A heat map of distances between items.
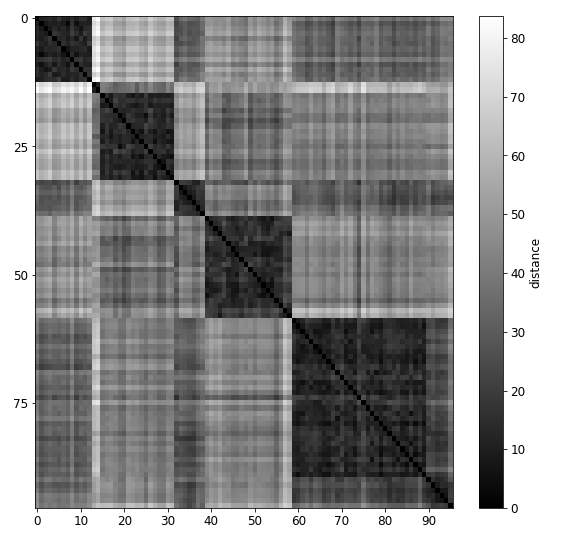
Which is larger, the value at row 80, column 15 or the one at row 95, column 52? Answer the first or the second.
the second
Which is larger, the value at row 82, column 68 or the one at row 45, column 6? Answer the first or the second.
the second
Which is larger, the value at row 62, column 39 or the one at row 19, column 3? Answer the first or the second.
the second
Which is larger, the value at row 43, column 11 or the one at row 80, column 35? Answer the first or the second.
the first
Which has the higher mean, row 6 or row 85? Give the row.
6
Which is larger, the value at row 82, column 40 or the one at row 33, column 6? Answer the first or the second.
the first
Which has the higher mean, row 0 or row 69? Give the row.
0
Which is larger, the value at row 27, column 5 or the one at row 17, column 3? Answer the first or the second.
the second
